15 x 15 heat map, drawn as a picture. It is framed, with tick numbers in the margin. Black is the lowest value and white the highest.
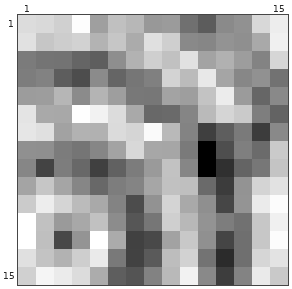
Odd patch: lower, in the middle right. Slope: none. Ninth with the lowest average: middle right. Rings: centred on the bottom left. Mirror symmetry: none.
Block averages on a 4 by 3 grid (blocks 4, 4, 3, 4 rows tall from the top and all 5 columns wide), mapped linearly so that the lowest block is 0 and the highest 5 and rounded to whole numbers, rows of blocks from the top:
2 3 2 | 3 2 0 | 1 1 0 | 5 1 2
